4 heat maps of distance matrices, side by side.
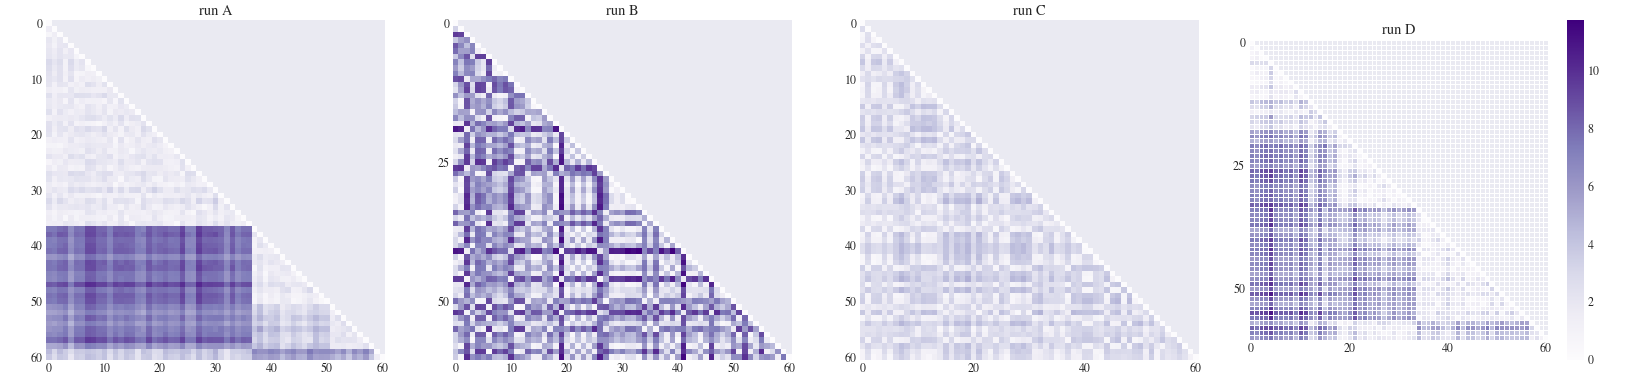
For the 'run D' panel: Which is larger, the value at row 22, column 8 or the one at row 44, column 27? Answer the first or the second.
the first
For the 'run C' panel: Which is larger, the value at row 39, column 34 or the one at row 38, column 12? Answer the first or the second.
the first
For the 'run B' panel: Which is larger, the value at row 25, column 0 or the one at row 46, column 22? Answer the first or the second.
the second
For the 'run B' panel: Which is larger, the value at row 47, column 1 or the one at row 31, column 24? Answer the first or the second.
the first
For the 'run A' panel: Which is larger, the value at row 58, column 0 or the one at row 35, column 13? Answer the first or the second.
the first
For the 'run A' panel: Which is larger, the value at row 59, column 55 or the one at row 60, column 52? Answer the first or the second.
the first
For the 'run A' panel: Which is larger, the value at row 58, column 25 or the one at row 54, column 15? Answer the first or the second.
the second
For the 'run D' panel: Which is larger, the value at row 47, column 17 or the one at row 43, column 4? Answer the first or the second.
the second
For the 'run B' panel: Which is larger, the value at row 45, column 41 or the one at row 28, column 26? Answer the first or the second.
the first
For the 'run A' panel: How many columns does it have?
61
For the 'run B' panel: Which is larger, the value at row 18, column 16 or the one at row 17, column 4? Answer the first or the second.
the first
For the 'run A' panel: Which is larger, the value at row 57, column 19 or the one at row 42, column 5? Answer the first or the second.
the first
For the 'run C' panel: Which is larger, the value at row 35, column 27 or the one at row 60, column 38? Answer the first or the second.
the first
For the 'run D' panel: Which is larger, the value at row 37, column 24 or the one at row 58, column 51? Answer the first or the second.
the second
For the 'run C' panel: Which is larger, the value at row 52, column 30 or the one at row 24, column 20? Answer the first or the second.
the second
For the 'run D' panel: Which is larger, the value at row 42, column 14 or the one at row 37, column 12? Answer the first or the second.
the first
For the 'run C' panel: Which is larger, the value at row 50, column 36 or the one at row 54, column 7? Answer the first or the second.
the second
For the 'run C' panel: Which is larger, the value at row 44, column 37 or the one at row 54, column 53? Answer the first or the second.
the second
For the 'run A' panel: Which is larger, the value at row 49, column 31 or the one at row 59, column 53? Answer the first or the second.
the first
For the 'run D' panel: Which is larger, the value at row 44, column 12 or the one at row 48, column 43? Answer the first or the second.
the first
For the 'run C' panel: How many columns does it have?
61
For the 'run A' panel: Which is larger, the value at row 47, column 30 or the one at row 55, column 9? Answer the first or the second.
the first
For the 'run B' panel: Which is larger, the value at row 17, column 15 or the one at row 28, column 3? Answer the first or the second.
the second
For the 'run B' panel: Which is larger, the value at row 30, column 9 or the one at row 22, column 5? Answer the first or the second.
the second
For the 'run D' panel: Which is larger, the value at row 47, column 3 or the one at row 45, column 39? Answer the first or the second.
the first
